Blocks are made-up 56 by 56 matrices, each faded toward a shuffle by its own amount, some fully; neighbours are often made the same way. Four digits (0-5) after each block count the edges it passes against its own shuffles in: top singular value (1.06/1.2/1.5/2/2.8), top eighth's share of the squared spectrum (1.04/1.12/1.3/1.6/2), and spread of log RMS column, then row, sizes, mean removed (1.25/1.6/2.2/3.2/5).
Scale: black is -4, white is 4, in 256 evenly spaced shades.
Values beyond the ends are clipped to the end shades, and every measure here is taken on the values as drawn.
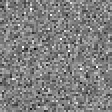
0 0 0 0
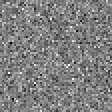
0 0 0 0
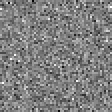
0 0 0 0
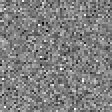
0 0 0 0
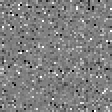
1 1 0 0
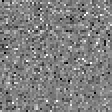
3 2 1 0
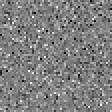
2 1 0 0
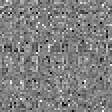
4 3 1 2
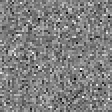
1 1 0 0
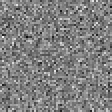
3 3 0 1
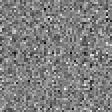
3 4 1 1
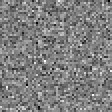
3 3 0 1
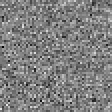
3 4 2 1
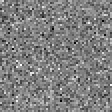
1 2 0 0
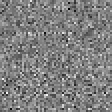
3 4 2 2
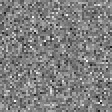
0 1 0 0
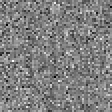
2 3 1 1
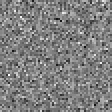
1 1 0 0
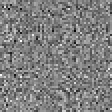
3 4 2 2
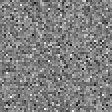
2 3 1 1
